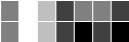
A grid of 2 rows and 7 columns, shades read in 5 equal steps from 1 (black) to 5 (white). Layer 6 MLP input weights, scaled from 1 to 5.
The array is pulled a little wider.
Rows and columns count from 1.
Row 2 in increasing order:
1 1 2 2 3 4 5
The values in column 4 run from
2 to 2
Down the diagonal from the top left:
3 5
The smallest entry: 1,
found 2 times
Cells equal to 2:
4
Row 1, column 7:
2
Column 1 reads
3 3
